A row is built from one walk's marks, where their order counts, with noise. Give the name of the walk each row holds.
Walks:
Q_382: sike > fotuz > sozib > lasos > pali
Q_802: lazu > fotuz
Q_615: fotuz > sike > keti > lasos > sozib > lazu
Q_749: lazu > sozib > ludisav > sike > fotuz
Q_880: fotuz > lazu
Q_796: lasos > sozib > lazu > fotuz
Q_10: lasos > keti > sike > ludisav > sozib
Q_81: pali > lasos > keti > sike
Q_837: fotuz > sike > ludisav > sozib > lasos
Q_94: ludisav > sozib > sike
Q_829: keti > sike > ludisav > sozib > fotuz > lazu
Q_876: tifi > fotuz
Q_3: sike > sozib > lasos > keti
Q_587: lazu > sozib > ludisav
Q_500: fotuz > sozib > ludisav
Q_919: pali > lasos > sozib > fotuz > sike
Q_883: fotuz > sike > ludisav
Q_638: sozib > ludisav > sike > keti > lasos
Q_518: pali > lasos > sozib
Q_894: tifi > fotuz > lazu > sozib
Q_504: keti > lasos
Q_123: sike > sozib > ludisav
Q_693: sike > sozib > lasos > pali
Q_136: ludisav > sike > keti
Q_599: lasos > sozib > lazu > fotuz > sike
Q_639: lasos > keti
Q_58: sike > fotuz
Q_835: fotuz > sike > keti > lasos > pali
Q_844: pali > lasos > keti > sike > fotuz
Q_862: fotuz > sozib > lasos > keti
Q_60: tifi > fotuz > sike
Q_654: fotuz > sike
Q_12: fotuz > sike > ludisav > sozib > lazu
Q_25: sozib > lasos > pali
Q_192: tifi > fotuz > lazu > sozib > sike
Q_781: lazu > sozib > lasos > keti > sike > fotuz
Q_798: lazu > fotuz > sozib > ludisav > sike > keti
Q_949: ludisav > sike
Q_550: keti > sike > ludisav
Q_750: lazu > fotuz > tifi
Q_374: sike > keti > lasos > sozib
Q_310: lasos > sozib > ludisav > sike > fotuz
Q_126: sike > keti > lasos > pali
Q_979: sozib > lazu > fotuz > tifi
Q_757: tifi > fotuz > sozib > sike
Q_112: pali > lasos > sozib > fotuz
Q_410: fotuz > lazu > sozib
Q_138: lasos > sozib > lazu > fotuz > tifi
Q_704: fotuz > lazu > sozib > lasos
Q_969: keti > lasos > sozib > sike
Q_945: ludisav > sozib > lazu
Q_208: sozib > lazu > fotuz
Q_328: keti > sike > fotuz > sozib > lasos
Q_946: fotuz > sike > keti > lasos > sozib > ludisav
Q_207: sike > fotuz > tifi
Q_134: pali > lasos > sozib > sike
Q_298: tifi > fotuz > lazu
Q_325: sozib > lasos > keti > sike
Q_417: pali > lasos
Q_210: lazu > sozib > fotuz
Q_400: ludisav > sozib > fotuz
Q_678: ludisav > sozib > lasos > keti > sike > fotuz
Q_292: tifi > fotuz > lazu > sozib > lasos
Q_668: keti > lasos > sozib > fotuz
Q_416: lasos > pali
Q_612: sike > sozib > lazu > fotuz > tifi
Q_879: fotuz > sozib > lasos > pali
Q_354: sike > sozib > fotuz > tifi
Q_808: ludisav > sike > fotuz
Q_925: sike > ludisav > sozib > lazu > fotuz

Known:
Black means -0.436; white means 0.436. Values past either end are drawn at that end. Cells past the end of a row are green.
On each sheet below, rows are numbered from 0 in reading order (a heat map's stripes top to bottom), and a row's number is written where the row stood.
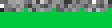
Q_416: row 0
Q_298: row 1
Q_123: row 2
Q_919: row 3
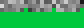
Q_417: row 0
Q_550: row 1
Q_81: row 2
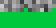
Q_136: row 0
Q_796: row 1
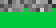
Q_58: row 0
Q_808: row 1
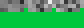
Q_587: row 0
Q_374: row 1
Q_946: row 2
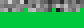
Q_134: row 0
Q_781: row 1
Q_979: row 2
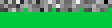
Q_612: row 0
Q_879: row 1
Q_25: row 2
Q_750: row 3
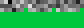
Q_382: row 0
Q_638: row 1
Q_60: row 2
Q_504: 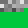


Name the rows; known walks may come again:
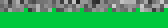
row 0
Q_58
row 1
Q_208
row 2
Q_354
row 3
Q_123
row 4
Q_417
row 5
Q_862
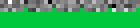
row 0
Q_919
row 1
Q_207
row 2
Q_949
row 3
Q_808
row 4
Q_192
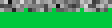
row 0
Q_382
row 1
Q_796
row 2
Q_12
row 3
Q_3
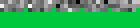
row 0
Q_639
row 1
Q_25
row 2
Q_749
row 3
Q_802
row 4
Q_328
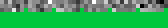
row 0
Q_599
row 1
Q_374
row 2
Q_781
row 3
Q_112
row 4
Q_292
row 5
Q_798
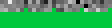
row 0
Q_844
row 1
Q_10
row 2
Q_750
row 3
Q_757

